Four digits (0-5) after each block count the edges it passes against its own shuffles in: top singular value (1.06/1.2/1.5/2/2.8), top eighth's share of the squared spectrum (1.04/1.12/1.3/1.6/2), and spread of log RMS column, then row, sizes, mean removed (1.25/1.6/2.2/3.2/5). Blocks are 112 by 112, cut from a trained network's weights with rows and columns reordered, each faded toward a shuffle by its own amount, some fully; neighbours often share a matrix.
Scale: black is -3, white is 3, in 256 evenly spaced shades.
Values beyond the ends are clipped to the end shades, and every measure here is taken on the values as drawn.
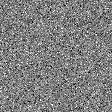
2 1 0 0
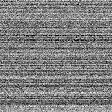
5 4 1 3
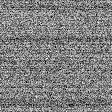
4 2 0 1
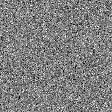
2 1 1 0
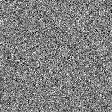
3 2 0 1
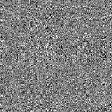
4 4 3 3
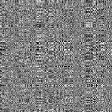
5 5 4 4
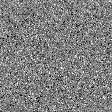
2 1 0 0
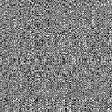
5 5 3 3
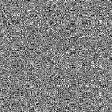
4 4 2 3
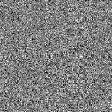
4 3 2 1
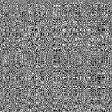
4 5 3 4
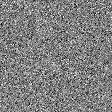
0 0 0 0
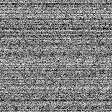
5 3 0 3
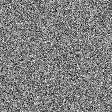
1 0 0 0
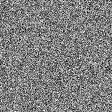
1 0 0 0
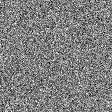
0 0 0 0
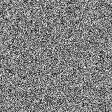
2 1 0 0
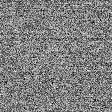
2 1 0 0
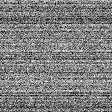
5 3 0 3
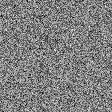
0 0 0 0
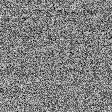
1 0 0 0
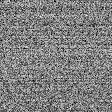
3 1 0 0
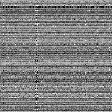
5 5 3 4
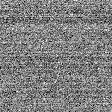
3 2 0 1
